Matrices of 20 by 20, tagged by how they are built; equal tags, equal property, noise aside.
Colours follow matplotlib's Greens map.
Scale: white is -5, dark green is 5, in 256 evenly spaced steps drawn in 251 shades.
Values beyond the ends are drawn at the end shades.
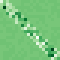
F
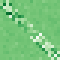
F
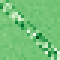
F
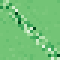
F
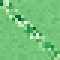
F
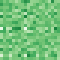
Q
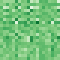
Q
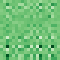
Q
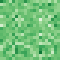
Q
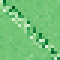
F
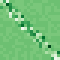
F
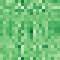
Q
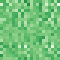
Q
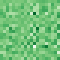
Q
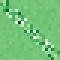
F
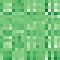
Q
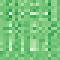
Q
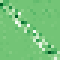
F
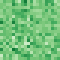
Q
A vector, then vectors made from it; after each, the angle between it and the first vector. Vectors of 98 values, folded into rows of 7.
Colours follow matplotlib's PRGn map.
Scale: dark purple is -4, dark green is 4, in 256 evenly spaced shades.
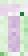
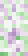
partly aligned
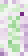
nearly opposite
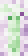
nearly opposite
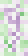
partly aligned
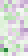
orthogonal
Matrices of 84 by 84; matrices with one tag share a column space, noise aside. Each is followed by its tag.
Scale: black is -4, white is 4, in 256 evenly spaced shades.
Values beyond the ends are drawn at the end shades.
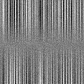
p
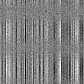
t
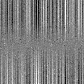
p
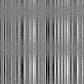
t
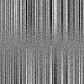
p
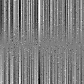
p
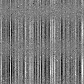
t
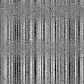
t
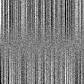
p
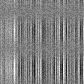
t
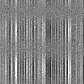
t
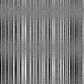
t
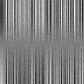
p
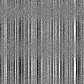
t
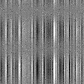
t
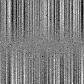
p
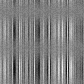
t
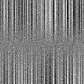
p
